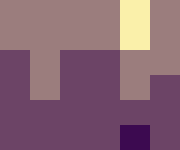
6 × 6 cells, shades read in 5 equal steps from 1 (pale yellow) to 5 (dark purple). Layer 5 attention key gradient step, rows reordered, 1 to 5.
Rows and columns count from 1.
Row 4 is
4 3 4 4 3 4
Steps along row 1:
same same same down up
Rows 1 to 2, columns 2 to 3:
3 3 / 3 3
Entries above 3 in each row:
0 0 3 4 6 6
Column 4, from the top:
3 3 4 4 4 4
